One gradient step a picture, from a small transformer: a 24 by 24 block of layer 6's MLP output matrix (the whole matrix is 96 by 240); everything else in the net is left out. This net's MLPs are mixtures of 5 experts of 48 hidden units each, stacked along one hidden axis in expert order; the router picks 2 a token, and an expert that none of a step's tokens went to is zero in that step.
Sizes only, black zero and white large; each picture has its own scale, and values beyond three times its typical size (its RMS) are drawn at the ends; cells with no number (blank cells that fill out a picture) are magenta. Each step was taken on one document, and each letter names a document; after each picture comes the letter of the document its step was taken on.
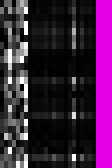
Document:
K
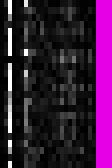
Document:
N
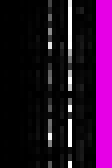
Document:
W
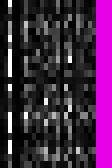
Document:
N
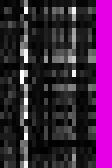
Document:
K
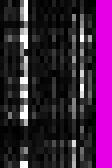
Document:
K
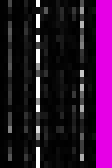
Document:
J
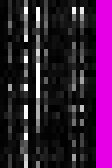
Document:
K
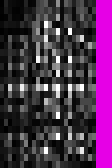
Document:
N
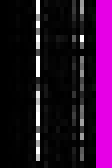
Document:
J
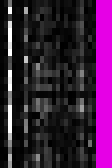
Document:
N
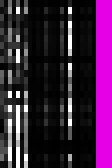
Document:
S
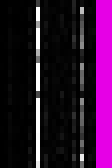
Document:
J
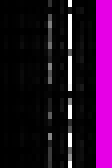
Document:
W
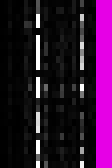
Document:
J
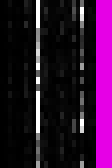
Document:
J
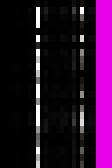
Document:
J
